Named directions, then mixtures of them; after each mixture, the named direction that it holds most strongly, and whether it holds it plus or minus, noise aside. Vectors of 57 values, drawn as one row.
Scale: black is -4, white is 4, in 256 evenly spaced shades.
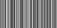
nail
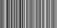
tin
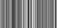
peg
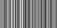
tin, minus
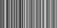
tin, plus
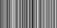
peg, minus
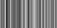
peg, plus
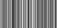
peg, plus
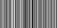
nail, minus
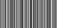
nail, plus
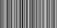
tin, plus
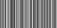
nail, plus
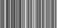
tin, plus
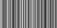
tin, minus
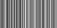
tin, plus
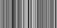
peg, plus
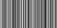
tin, minus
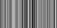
peg, minus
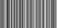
tin, plus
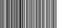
tin, plus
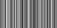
nail, plus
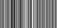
peg, plus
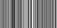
peg, plus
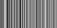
tin, plus
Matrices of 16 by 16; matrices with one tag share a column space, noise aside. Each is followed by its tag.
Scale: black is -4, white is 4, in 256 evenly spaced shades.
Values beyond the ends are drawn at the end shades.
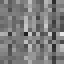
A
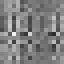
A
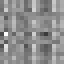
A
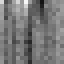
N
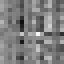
A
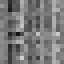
A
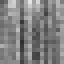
N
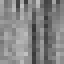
N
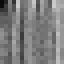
N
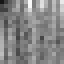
N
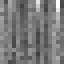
N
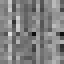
A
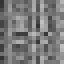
A
